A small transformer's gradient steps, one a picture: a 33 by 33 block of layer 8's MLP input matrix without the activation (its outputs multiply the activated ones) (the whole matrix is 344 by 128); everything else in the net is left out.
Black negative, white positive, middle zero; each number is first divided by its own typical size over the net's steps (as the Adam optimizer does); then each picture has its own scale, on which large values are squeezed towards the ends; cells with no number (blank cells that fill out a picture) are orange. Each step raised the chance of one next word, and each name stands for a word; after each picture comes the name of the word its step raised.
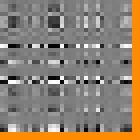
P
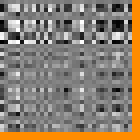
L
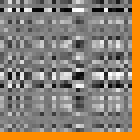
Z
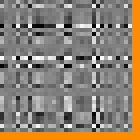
L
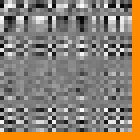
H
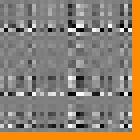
P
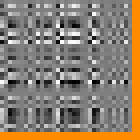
L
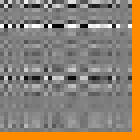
P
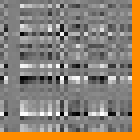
L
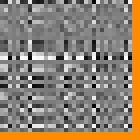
Z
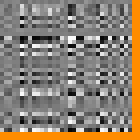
H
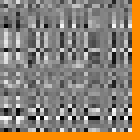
H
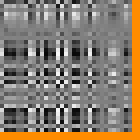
H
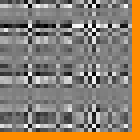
L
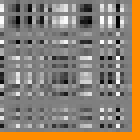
P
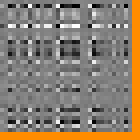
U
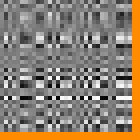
Z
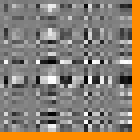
U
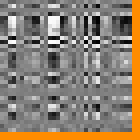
L
